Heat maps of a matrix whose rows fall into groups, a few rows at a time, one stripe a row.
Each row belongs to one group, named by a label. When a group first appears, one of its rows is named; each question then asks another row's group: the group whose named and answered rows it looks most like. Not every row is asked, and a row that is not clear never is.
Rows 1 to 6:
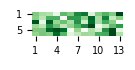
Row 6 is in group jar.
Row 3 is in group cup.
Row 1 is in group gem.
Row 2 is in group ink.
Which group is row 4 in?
ink
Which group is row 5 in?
jar
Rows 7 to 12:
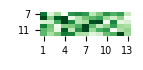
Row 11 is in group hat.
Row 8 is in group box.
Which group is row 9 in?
ink
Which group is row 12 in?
jar
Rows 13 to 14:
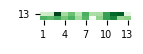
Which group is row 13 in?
jar
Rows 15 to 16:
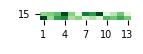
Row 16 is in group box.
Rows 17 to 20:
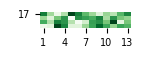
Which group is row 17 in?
gem
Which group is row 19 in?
ink
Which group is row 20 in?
ink
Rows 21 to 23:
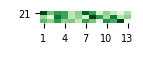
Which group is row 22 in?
ink
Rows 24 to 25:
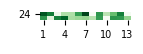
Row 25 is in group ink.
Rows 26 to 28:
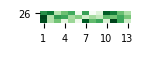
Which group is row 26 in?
jar
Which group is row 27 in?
box
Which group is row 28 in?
cup
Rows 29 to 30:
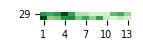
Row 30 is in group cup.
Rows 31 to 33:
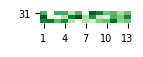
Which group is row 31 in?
ink
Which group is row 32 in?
gem
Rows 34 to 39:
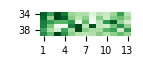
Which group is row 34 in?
box
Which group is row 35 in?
box
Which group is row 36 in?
jar
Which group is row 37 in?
gem
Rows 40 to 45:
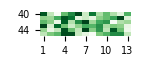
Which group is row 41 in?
jar
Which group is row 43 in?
cup
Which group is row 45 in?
jar
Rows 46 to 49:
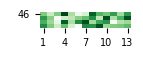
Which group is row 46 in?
ink
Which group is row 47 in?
gem
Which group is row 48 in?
hat
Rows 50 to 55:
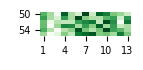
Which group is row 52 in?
gem
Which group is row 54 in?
gem
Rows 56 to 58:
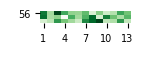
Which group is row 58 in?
ink
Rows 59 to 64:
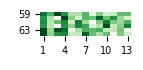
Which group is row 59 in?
box
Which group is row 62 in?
hat
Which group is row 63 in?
box
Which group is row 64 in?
box
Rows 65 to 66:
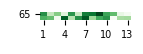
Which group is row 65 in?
cup
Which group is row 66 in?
hat
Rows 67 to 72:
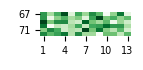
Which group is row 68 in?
ink
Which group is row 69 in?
box
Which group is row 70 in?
gem
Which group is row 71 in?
cup
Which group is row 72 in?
box
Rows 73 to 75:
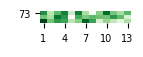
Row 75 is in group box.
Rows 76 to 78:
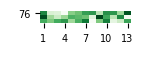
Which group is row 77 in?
cup
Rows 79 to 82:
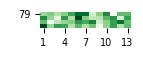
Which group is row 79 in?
hat
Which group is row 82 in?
box
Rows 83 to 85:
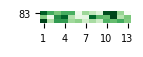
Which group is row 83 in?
jar
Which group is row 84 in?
ink
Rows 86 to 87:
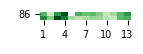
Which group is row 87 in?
box
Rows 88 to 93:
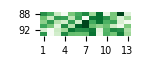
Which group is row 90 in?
cup
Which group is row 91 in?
hat
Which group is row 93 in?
gem
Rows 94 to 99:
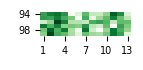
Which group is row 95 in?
jar
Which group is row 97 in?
box
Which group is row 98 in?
jar
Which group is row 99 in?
jar
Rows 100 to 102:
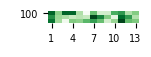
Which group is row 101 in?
cup
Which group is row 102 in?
gem
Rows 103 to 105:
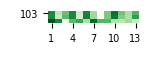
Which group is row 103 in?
hat
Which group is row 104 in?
hat
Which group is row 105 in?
cup
